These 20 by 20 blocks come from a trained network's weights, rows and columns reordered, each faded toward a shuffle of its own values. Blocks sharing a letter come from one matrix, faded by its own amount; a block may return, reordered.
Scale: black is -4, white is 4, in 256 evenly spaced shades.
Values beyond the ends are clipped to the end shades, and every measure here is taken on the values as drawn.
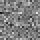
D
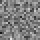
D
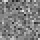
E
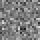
D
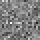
E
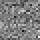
D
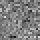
E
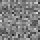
D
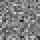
D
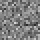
D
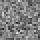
D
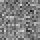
D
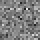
E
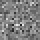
E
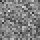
D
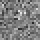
D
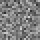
D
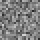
D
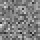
D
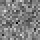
D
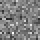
E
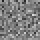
E
